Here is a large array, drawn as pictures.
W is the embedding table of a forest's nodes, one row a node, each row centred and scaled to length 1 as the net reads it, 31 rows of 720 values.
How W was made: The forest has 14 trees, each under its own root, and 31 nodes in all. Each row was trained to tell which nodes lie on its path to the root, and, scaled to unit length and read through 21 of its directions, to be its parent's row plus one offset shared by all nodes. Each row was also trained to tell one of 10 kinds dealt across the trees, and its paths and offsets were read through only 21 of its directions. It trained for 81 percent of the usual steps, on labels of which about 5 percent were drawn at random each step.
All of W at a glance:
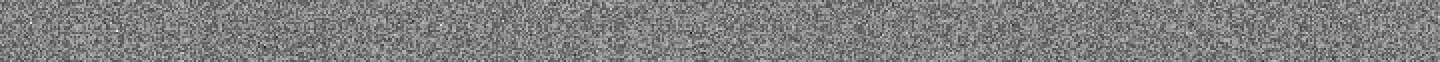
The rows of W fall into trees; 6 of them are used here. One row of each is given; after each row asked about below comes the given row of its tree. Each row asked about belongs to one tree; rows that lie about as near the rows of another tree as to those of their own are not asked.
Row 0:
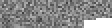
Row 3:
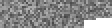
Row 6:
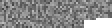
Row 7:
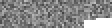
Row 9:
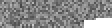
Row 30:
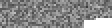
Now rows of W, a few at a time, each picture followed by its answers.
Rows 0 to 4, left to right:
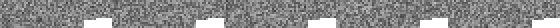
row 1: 30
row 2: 3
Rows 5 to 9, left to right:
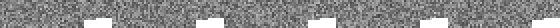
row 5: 6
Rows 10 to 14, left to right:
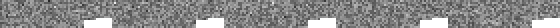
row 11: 30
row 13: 7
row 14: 7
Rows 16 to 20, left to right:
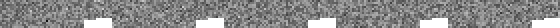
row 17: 3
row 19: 9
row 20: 3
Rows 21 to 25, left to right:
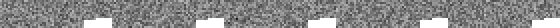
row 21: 7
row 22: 30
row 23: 30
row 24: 6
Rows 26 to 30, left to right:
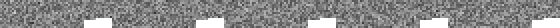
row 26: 9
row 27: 0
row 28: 3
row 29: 9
